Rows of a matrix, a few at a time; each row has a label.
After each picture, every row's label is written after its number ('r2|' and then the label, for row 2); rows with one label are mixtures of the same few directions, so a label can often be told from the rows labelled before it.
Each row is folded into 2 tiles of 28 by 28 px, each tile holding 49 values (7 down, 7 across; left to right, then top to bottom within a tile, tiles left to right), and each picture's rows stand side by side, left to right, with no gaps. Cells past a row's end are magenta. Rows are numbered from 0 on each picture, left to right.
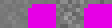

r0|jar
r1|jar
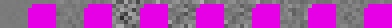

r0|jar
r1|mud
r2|jar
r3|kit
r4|kit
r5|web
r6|jar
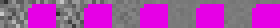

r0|mud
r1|mud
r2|jar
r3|web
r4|kit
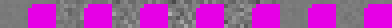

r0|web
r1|web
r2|mud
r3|mud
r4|kit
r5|web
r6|jar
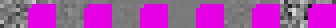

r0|kit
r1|web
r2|web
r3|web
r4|kit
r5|web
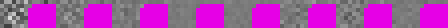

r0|jar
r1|jar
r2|web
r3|web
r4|mud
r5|kit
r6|jar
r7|kit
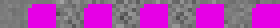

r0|web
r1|mud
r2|jar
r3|jar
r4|kit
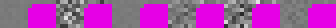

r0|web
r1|jar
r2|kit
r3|kit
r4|kit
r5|jar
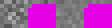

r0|jar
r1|mud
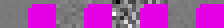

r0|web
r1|kit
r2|mud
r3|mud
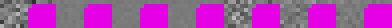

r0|kit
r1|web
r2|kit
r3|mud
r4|jar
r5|kit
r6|mud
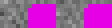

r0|mud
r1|mud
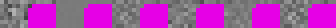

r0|web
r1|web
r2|jar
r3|kit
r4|mud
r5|jar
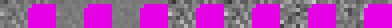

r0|mud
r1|mud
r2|web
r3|mud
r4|mud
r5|kit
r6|web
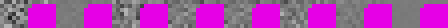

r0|jar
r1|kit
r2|web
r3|kit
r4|kit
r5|mud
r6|mud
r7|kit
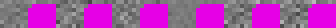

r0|kit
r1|kit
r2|jar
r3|mud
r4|kit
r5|kit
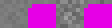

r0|jar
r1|jar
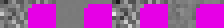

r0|mud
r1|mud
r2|mud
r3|web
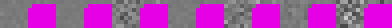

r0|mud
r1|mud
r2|jar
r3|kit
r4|kit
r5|web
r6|jar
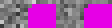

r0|kit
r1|web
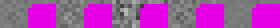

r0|jar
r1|jar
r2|web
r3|jar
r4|kit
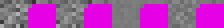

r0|kit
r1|kit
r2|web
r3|jar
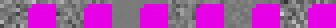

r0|kit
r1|mud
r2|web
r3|web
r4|jar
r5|mud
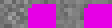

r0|jar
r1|web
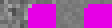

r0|web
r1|jar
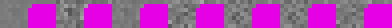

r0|web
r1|web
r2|web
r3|kit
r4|jar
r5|jar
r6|kit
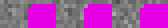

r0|web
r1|web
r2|mud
